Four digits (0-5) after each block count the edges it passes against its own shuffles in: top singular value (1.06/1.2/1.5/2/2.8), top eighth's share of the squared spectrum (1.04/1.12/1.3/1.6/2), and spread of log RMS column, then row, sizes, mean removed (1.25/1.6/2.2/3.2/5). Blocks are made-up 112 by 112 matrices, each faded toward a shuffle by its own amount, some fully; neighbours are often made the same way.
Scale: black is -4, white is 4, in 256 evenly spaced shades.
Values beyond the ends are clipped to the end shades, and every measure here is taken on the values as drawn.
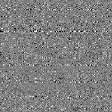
4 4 2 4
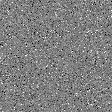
1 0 0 0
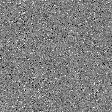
1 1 1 0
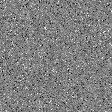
0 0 0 0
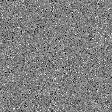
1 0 1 0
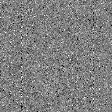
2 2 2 0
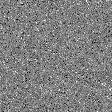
0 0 0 0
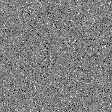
0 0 1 0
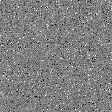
3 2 0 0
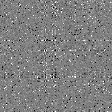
4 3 2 2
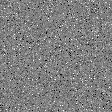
0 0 0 0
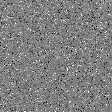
0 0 0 0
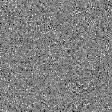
3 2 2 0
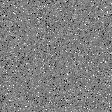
1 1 0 0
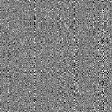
4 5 4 2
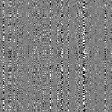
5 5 4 2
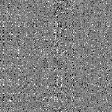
4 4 3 2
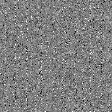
1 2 3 0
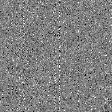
2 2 3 0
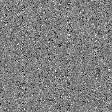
1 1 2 0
